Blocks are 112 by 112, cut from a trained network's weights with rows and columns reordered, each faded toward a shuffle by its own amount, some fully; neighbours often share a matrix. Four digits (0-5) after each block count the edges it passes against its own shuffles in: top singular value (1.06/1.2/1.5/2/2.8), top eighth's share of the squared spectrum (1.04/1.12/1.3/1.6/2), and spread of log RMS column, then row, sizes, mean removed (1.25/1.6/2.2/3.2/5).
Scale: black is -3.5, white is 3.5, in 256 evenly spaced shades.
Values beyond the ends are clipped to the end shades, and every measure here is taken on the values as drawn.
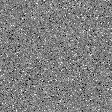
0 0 0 0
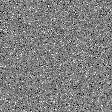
0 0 0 0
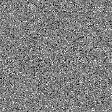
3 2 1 2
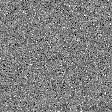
0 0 0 0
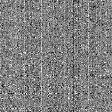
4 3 2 3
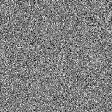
3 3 1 1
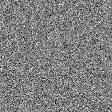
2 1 0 0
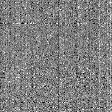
3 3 1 3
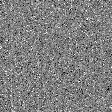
1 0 0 0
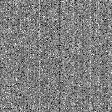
3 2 1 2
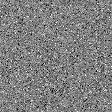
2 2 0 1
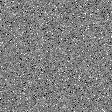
0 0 0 0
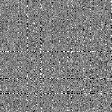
4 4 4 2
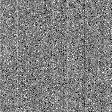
2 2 1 1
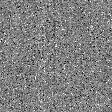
1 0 0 0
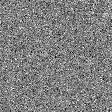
0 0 0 0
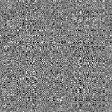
4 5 3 3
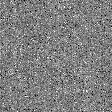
1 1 0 0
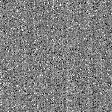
2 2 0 2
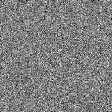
3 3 1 1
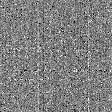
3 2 1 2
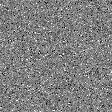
1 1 0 1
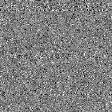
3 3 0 3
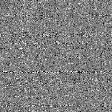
3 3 1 3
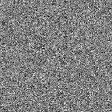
3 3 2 1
